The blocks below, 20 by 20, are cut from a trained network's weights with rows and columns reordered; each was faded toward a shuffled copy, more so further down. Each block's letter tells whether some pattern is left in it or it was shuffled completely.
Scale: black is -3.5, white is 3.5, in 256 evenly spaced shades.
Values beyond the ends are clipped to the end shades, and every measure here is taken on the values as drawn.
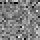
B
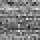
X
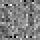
X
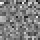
X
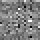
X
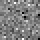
B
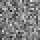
B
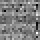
X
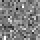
B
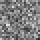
B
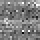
X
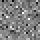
B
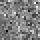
B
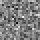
B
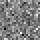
B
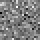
B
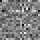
X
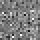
B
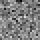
B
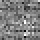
X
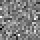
B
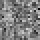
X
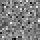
B
